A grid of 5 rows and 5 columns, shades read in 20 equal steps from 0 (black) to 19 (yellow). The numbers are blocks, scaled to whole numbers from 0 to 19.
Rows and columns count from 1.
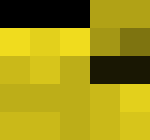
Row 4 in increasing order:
15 15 15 16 18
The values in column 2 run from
0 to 18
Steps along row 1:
same same up same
